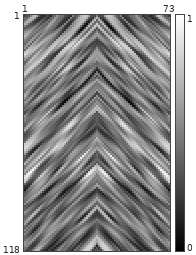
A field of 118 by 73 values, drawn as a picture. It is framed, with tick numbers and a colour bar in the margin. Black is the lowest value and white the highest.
No single row or column stands out from its neighbours. The histogram is bell-shaped. Overall the values sit about 50% of the way up the scale. The left and right halves mirror each other.
